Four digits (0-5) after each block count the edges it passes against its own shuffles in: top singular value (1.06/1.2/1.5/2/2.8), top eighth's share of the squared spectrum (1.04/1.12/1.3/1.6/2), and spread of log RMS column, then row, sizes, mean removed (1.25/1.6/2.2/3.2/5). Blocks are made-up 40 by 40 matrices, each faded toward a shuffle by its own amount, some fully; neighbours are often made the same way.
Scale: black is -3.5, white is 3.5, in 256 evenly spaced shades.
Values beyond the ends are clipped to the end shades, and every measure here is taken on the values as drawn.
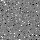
0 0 0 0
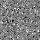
2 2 0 0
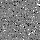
0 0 0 0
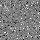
1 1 0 0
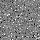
0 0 0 0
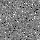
0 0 0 0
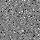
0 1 0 1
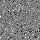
1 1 0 1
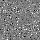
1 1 0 0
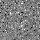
2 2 0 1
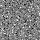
0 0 0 0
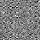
4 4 2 2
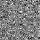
3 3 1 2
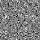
3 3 1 1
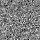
2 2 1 0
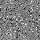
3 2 1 0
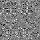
3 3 1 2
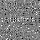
3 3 0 1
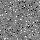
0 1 0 0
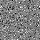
2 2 0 0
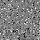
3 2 0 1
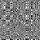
4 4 2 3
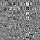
4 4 2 2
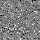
2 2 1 0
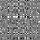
4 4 3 3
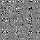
2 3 2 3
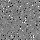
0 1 0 0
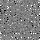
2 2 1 1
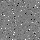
0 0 0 0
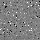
0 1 0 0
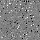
1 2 0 1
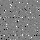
2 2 0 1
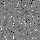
1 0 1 0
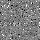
2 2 0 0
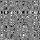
4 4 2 2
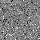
0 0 0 0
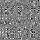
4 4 2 2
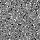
2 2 0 0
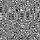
4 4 2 2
